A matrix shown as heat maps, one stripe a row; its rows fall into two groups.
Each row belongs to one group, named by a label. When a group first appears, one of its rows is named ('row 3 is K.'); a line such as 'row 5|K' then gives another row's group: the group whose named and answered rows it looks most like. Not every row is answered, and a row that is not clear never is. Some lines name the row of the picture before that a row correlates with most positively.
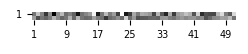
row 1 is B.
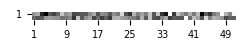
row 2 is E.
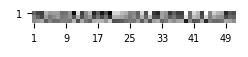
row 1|E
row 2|E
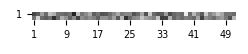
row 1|E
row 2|B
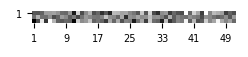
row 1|E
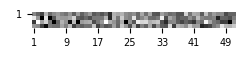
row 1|E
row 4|B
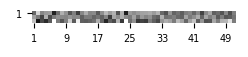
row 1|B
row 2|E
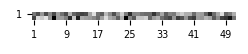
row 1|B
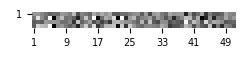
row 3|E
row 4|B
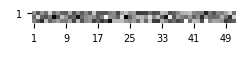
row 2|B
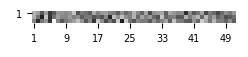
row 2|E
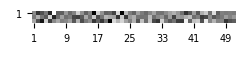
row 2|B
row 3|E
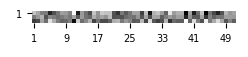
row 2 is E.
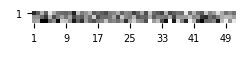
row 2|B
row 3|B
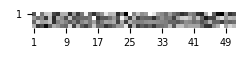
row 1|B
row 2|B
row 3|B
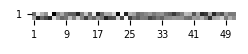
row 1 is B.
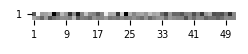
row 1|B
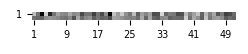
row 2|E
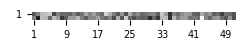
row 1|B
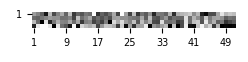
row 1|B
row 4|B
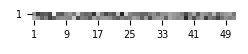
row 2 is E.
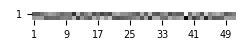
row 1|E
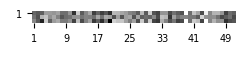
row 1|E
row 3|E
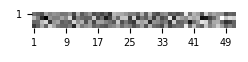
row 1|E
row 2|B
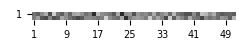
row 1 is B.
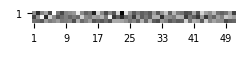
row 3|E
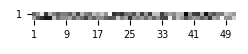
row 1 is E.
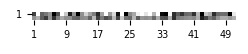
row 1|B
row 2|B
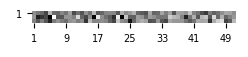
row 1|B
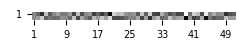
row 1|E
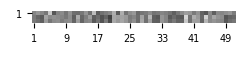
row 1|B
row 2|E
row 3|E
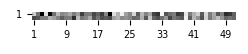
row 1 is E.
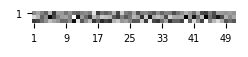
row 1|B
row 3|E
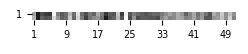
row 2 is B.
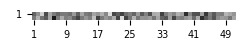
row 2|B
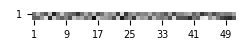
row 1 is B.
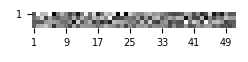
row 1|B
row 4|B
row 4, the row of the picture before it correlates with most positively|2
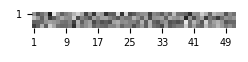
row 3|E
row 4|E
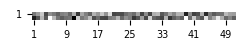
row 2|E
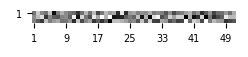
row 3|E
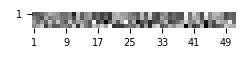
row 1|E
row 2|E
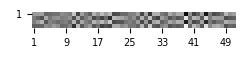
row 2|E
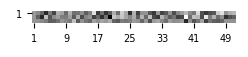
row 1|B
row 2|E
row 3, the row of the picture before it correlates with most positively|1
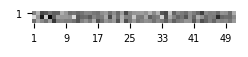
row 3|B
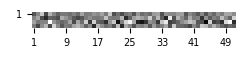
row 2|B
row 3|B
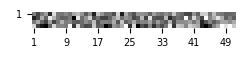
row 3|B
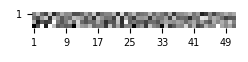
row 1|B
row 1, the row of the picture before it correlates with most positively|3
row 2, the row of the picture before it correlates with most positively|1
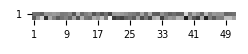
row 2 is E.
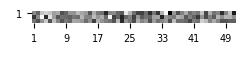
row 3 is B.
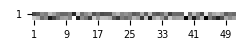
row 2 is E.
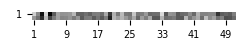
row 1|E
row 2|E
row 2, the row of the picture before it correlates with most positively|1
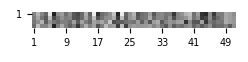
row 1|B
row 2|B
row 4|B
